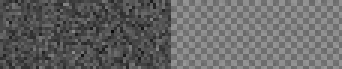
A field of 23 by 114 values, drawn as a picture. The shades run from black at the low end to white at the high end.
The table splits into one row of 2 panels. Panel 1,1: low, fine-grained. Panel 1,2: middling, checkered.
